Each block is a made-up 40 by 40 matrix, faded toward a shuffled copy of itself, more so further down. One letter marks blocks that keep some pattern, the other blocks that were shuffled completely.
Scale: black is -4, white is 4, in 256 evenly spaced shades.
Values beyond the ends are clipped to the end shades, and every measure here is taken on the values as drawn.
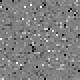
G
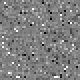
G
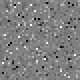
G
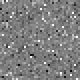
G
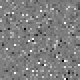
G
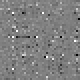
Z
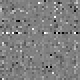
Z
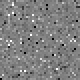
G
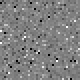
G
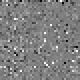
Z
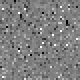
G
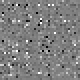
Z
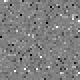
G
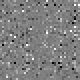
Z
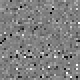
Z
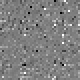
Z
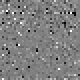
Z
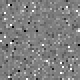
G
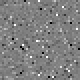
G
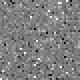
G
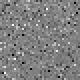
G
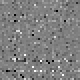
Z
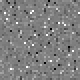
G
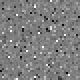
G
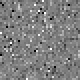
G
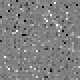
G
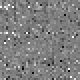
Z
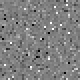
G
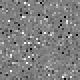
G
